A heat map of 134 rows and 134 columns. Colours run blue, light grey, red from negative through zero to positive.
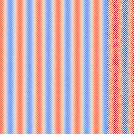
Average level on the scale: 50%. Seam: vertical, 80% of the way across, the left part calmer. Stripes: upright, repeating 7 times. Slope: none.
